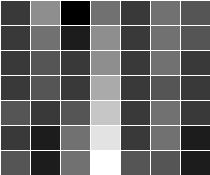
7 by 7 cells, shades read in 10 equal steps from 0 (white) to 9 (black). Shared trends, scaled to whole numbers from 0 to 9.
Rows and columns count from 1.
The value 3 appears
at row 4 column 4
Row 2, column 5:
7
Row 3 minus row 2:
0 1 -1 0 0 0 1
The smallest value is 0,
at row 7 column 4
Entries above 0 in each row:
7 7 7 7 7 7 6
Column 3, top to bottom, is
9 8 7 7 6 5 5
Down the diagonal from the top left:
7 5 7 3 7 5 8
